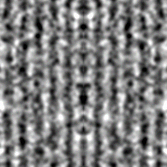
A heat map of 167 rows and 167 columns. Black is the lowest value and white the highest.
There are no lone odd cells. Stripes running up and down repeat 11 times from left to right. Overall the values sit about 50% of the way up the scale. It is mirror symmetric from left to right.
